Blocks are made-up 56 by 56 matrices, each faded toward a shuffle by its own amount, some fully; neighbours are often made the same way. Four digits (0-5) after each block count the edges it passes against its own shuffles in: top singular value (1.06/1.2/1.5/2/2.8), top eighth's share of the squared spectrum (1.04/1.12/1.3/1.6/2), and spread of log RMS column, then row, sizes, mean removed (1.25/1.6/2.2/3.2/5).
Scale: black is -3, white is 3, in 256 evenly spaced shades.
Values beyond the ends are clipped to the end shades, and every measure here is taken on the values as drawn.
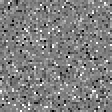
0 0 0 0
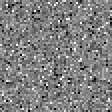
1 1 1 0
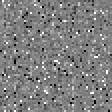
1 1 1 0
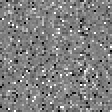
2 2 1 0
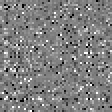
4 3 1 1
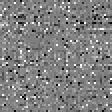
3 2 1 1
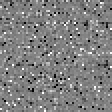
2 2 0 0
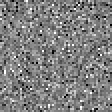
0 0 0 0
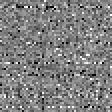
1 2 0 2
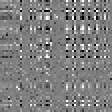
5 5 4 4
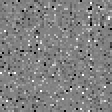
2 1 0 0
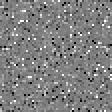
0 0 0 0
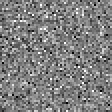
0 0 0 0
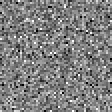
0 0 0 0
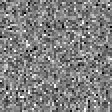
0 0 0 0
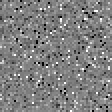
1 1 0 0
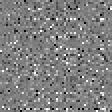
4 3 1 2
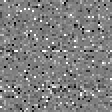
3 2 1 0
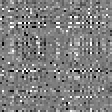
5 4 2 3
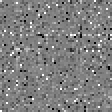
2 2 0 0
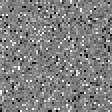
2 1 0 0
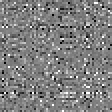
4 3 2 2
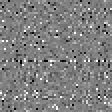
3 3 1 1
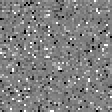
1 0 0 0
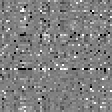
4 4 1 2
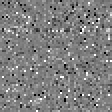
2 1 0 0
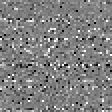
3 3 0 2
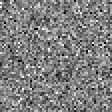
2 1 0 0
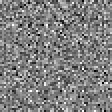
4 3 2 2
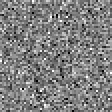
1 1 0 0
